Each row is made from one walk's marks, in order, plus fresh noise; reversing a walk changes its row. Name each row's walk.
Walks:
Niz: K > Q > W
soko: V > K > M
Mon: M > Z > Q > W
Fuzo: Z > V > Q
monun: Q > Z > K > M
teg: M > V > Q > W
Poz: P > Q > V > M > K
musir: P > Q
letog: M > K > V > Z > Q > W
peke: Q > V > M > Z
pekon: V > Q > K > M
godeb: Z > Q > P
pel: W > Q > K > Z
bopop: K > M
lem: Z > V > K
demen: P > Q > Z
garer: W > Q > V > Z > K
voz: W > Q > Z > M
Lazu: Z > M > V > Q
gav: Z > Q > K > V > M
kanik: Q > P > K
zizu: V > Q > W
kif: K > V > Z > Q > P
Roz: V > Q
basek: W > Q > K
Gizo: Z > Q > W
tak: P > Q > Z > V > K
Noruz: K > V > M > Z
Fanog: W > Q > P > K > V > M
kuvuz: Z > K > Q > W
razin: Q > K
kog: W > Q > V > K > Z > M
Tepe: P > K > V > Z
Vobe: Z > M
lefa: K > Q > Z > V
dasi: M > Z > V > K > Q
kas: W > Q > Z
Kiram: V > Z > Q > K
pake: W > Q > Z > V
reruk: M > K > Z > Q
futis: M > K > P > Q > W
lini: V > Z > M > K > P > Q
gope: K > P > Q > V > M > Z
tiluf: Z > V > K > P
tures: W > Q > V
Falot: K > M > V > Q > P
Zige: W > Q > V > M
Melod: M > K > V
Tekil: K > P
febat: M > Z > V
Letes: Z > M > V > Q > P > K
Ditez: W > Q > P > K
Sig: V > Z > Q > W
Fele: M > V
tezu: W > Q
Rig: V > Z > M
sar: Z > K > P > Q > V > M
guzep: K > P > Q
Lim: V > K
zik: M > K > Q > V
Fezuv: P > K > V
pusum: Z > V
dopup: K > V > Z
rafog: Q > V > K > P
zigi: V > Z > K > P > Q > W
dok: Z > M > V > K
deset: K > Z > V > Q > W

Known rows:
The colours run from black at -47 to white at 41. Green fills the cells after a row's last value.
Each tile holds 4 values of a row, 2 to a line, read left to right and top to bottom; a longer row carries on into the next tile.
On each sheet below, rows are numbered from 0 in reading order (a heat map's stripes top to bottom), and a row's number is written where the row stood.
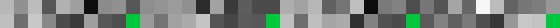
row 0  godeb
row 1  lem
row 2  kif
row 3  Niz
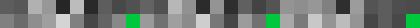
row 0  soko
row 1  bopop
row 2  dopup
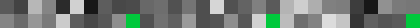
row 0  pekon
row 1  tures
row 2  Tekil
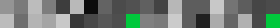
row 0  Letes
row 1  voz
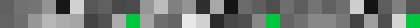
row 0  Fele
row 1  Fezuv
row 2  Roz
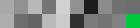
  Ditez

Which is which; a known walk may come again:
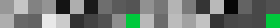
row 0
Fezuv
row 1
Letes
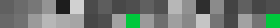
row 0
Fele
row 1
bopop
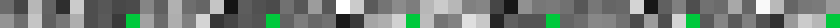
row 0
peke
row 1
Kiram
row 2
tezu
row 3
Tekil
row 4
Roz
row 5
Niz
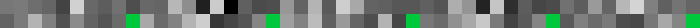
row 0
pake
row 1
Poz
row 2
pel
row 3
soko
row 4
deset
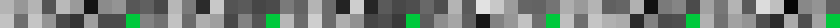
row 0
godeb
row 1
kog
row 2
gope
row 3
Mon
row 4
kif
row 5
musir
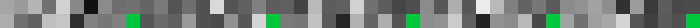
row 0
Ditez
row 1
tures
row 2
voz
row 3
kas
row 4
lem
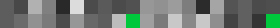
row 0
Zige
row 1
dopup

